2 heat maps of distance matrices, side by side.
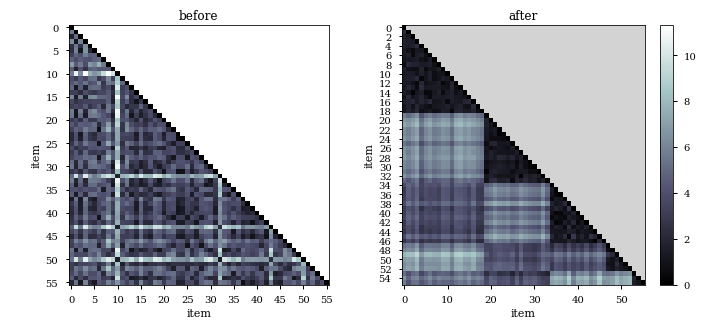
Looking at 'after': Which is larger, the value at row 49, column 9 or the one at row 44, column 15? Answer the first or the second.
the first
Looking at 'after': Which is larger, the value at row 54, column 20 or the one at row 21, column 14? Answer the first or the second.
the second
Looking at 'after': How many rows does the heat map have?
56
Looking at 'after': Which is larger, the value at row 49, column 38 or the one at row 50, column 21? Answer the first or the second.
the first
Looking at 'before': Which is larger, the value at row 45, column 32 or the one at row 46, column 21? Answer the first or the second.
the first
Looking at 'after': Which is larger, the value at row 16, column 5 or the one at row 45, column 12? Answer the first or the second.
the second
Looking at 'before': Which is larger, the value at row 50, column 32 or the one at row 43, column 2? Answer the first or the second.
the second
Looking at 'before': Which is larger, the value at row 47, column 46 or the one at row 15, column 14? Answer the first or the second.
the second
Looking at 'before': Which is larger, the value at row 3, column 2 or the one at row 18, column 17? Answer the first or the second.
the first
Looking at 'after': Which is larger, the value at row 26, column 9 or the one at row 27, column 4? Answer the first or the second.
the first
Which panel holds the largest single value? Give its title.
before
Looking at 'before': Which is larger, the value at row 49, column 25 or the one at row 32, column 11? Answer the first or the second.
the second
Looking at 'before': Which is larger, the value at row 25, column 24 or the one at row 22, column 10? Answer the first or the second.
the second
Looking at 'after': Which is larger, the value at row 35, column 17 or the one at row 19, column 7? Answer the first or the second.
the second
